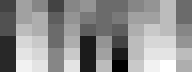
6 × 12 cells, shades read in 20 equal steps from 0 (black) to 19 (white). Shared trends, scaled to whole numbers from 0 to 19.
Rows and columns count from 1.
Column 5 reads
10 11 12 13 15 17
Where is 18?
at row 6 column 2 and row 6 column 10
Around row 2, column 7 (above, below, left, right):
8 8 9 9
